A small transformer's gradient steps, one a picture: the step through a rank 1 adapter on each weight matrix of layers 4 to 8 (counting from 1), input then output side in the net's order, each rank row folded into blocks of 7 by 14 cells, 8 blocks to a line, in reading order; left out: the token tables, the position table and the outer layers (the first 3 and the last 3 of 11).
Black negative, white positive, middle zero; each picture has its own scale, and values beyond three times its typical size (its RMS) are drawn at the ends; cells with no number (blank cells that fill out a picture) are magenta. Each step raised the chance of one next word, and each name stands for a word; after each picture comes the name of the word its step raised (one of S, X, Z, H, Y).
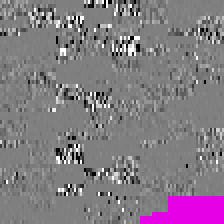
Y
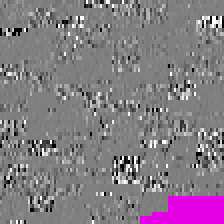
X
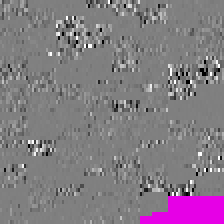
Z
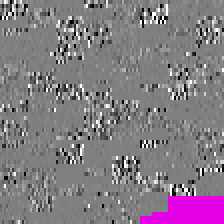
Y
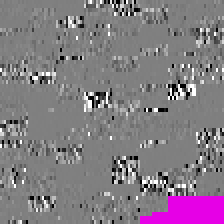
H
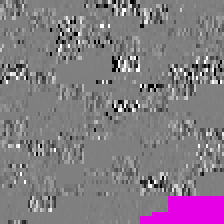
Z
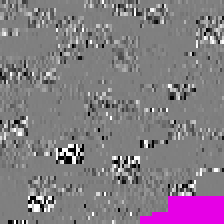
Y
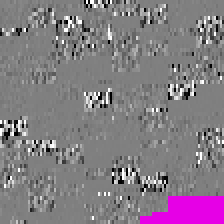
H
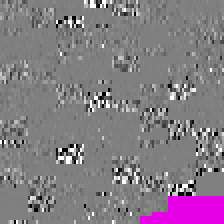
H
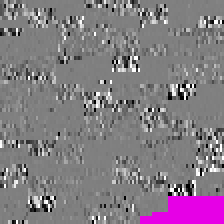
H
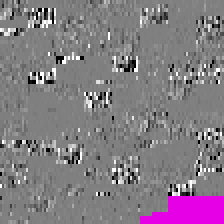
X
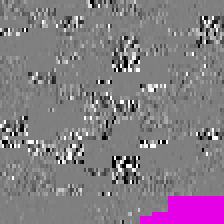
Y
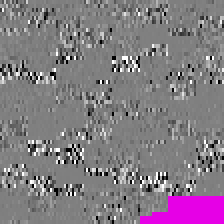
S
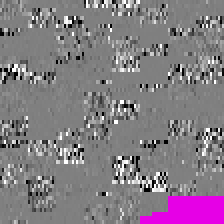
S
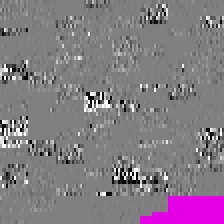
X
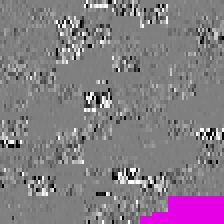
H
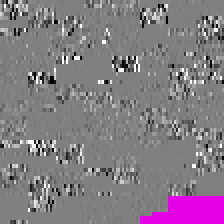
X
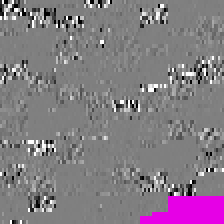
Z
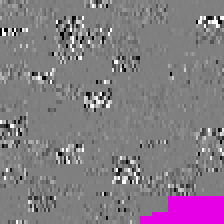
H
